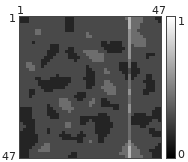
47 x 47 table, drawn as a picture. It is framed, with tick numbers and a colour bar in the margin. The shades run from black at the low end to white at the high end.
Neither half mirrors the other. The field is mottled with small blotches. Column 37 stands out from the rest. On average the colour sits 30% of the way up the scale.
